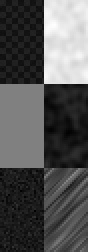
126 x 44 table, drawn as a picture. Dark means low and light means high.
It is made of 3 by 2 panels. Panel 1,1: very low, checkered, faint in contrast. Panel 1,2: very high, blotchy, faint in contrast. Panel 2,1: middling, flat. Panel 2,2: very low, blotchy, faint in contrast. Panel 3,1: very low, fine-grained, faint in contrast. Panel 3,2: low, slanting up to the right.
